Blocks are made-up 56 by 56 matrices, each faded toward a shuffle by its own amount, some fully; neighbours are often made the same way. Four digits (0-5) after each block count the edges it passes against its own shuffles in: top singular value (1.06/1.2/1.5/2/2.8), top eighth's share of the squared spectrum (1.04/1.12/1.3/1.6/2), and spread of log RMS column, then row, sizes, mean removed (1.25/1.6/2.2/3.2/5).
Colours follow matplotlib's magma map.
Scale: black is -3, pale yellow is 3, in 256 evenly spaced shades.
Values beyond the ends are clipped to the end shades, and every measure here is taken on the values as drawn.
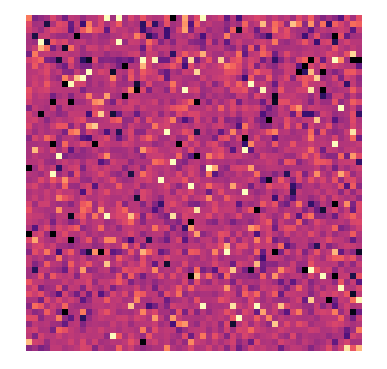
2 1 0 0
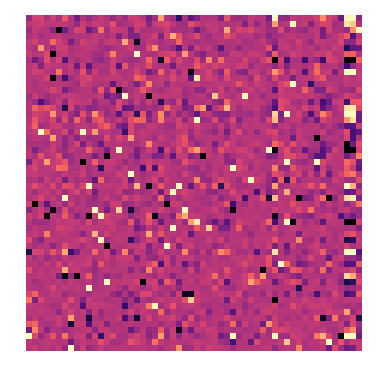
3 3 1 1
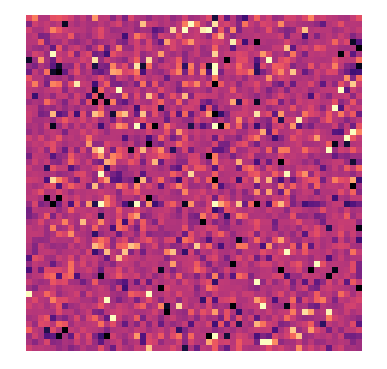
3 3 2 1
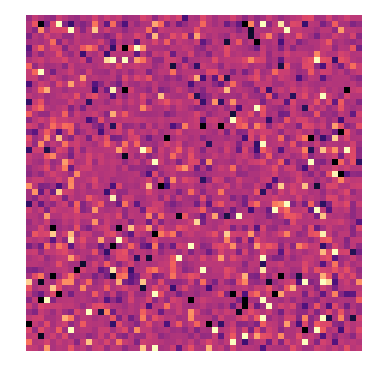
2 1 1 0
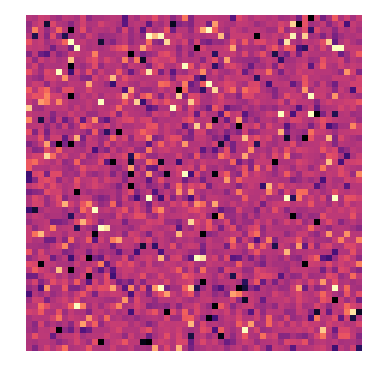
0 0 0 0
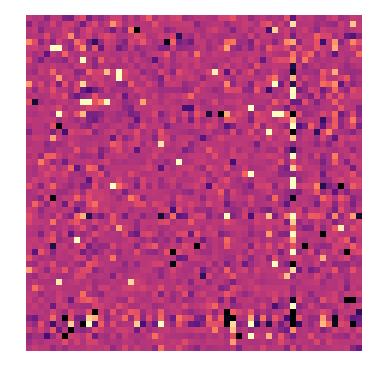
3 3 2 1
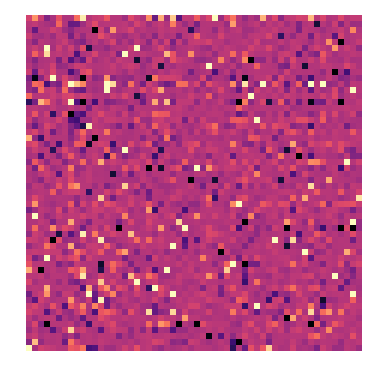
2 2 1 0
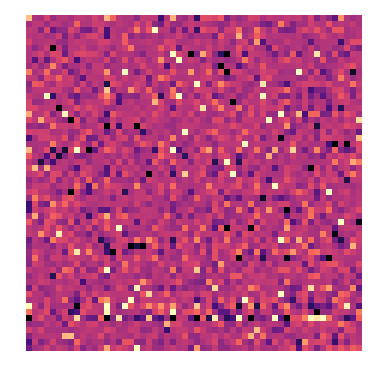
3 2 0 1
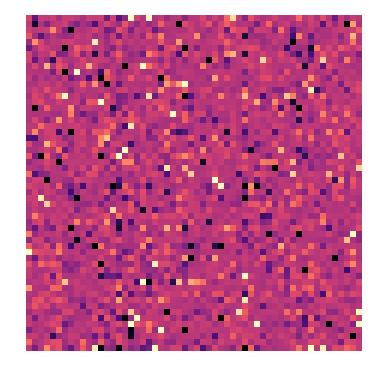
1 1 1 0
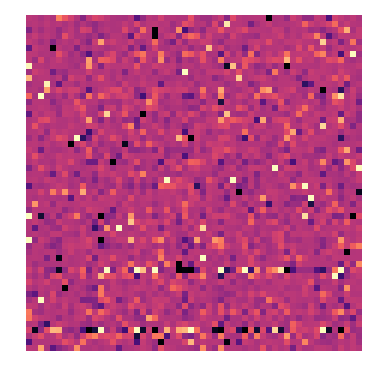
3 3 0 1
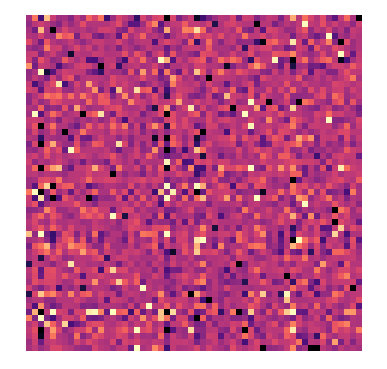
3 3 1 1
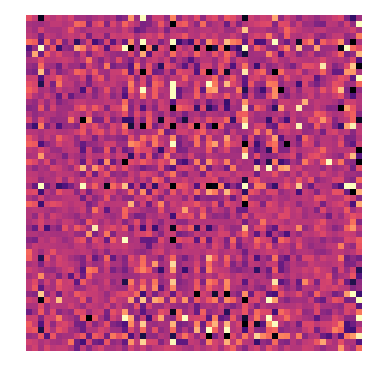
4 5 3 3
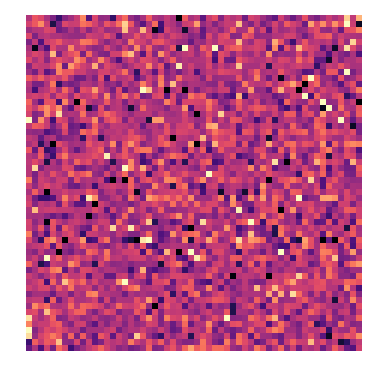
2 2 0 1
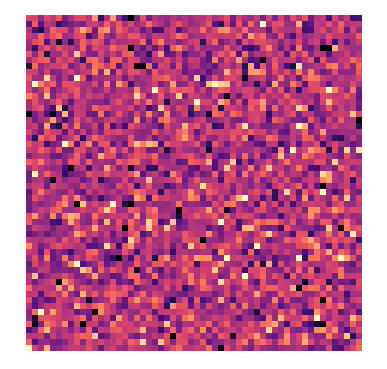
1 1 0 0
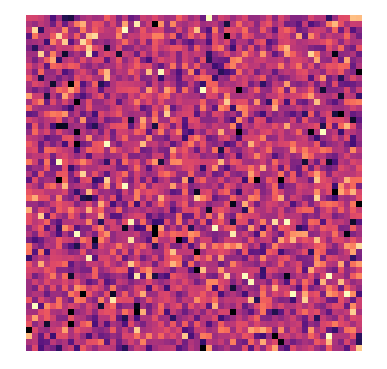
1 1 0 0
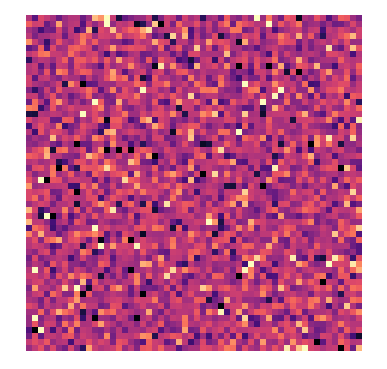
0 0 0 0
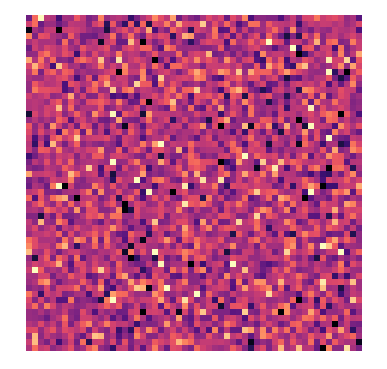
0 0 1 0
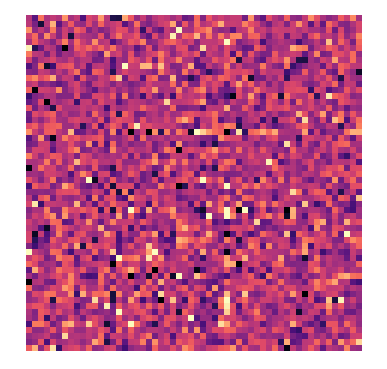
3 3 1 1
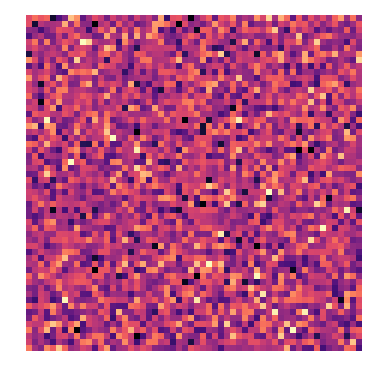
1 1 0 0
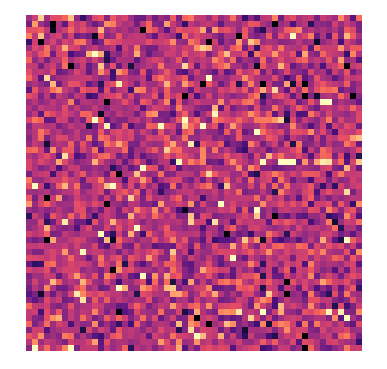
3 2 0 1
